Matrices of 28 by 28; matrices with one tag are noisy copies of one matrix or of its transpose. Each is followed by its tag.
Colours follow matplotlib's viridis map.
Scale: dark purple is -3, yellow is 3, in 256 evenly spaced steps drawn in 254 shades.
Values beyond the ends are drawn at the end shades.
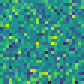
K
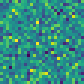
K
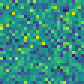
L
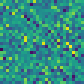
L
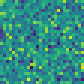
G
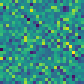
L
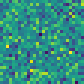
K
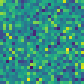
G
